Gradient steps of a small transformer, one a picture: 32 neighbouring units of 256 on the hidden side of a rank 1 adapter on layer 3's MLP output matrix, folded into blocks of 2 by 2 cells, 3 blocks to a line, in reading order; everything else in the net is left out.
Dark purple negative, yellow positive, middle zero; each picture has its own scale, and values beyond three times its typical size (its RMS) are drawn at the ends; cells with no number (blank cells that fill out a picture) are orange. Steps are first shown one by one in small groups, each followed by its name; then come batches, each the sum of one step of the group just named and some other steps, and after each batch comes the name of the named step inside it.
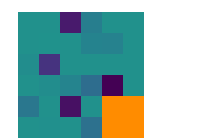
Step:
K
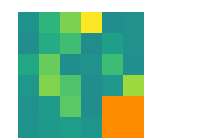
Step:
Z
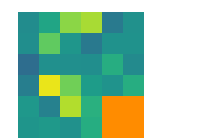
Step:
Z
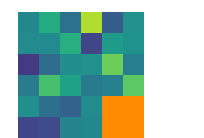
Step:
Z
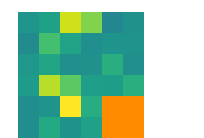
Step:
Z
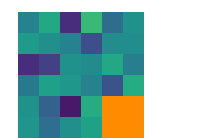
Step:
K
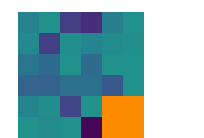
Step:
K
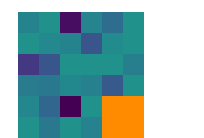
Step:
K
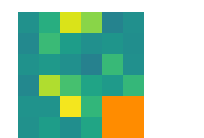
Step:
Z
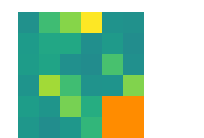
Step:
Z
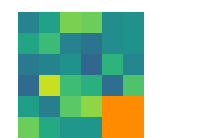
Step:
K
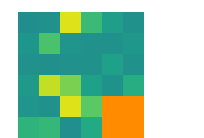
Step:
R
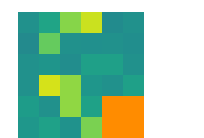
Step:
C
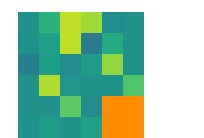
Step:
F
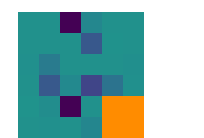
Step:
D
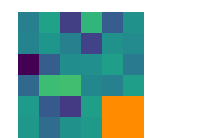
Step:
C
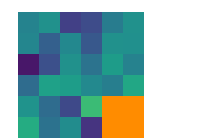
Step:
R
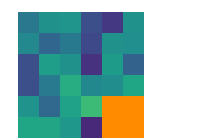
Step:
R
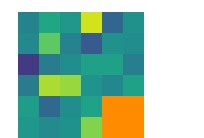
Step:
C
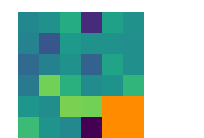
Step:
R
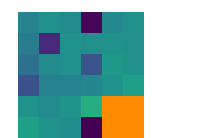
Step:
R
